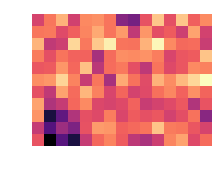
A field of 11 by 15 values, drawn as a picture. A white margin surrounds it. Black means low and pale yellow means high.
Most values sit high, with a long tail of low ones. The middle right is the ninth with the highest average. The ninth with the lowest average is the bottom left. In the bottom left lies a patch that is lower than the rest. Values change most from cell to cell in the bottom left. The bottom middle is the calmest part. The halves do not mirror each other.
